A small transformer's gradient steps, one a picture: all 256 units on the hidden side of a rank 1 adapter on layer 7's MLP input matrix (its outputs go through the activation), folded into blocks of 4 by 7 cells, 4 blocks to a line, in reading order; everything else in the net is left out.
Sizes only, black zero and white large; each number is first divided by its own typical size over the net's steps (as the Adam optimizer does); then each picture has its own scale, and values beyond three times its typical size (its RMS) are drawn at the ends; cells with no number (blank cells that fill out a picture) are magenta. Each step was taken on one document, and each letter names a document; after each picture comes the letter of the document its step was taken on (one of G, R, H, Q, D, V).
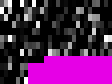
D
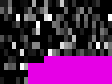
D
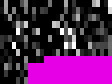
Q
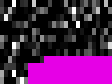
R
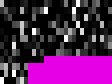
R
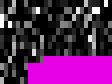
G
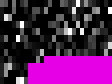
R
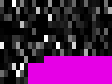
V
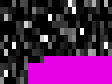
R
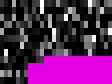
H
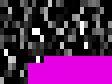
G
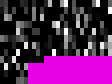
Q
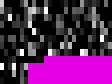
D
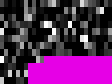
H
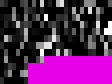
H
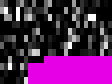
D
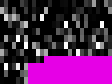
Q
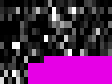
V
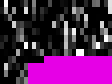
Q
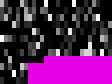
D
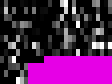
Q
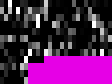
D
